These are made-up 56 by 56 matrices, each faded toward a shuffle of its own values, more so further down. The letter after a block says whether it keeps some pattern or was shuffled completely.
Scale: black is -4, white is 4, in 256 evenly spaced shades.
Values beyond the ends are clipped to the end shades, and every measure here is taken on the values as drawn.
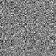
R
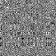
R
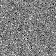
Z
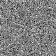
Z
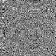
R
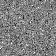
Z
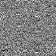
R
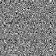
R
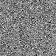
Z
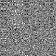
R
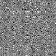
R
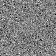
Z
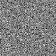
R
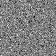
Z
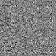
R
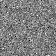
Z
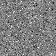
Z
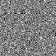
R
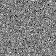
Z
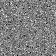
Z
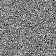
Z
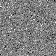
Z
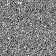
Z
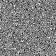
Z
